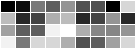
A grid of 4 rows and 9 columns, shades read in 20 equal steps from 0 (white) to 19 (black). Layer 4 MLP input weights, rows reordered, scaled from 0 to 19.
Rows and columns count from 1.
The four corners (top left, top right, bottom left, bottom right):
19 3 1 3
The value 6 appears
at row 2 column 4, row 3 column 6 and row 4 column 5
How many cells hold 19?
2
